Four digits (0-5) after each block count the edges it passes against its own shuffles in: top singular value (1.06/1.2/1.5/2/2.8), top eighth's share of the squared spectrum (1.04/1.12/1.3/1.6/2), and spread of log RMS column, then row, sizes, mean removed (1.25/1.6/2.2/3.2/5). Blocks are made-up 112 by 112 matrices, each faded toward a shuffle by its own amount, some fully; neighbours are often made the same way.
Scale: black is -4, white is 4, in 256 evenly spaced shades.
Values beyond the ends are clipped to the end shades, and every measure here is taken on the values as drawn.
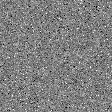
0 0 0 0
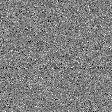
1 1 0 2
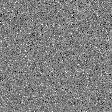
0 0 0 1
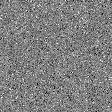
0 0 0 0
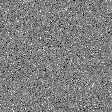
0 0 0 0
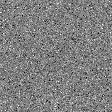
0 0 0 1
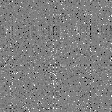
4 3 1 1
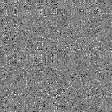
4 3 2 2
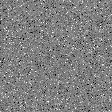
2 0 0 0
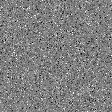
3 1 0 0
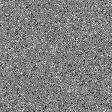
2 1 0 0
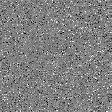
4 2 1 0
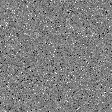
0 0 0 1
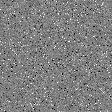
0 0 0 1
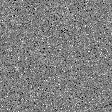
0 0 0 0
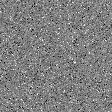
0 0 0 0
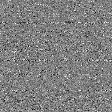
1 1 0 3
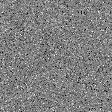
0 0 0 1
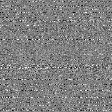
2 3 0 4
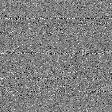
2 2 0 3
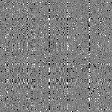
5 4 3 2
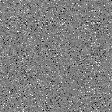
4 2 1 1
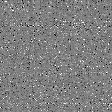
3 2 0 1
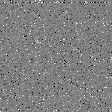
3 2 0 1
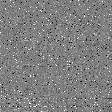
3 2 0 1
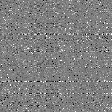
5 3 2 3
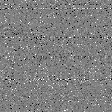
4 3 1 2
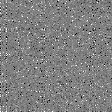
4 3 2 1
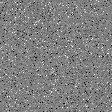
2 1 0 1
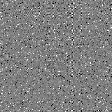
4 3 1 1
